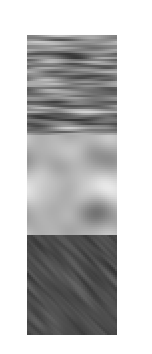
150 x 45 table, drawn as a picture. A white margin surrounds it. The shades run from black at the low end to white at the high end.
The table splits into 3 rows of 1 panel. Panel 1,1: middling, streaked across, strong in contrast. Panel 2,1: high, smooth. Panel 3,1: low, slanting down to the right, faint in contrast.
